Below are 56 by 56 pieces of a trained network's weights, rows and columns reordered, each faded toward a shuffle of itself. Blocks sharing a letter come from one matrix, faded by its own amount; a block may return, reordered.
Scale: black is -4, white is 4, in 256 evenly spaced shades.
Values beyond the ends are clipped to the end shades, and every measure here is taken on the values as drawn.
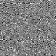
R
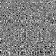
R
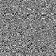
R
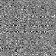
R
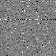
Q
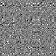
Q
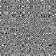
Q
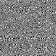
R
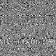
R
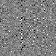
Q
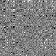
Q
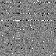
Q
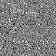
Q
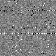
Q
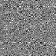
R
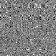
Q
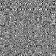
R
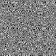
R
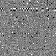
Q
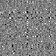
Q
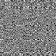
R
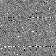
Q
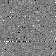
Q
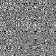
R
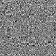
R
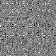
Q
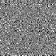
R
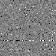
Q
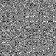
R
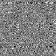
R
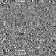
R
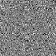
R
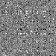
Q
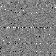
Q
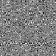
R
